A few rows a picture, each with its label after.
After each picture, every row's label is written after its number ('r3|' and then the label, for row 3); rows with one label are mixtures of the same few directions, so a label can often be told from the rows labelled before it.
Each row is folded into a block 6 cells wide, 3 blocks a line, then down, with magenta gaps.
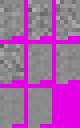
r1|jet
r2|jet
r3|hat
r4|hat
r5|jet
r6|jet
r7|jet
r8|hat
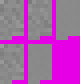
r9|hat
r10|hat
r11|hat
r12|hat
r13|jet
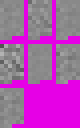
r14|jet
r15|hat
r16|jet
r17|hat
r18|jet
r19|jet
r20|jet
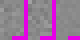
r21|jet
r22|hat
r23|hat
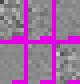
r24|hat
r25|jet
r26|hat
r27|hat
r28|hat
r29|jet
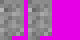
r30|jet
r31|jet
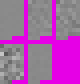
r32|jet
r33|hat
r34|hat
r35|jet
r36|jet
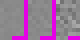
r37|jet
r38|hat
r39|hat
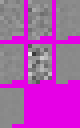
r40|hat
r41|jet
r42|jet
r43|jet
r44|jet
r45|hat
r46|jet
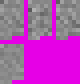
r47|hat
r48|jet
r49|hat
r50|hat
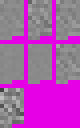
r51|hat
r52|hat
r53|hat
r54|jet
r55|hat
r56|hat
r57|hat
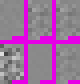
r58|hat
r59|jet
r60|jet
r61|jet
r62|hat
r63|jet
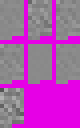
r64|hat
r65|hat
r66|hat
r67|hat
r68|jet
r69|hat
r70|hat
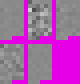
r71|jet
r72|jet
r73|jet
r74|hat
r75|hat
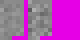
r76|jet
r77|jet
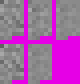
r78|hat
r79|jet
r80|jet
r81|hat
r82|jet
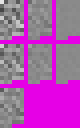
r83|hat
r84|hat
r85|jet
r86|hat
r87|hat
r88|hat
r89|hat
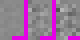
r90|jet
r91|jet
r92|jet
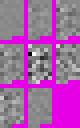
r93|hat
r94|jet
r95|jet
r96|jet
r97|jet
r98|hat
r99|jet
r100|hat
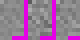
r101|hat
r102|hat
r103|hat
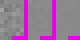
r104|jet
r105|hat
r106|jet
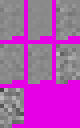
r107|jet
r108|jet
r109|jet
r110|hat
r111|jet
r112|jet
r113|hat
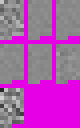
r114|hat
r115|hat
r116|hat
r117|hat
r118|jet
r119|jet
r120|hat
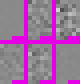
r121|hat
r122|hat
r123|jet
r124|hat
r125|jet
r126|jet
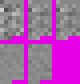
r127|jet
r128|jet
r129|jet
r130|hat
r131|hat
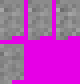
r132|jet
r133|jet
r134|jet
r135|jet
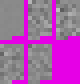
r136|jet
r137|hat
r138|jet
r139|jet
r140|hat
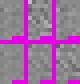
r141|jet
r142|hat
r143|jet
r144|jet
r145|hat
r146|hat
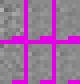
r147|jet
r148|jet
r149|jet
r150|hat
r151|jet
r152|jet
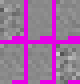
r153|jet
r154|hat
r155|hat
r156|hat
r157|hat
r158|jet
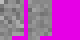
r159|hat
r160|jet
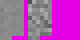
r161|jet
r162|hat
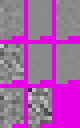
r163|jet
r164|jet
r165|hat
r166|hat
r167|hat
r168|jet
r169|jet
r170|hat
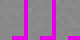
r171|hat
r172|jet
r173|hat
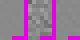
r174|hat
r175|hat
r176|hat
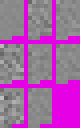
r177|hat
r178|hat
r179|hat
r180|hat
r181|jet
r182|hat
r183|jet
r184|hat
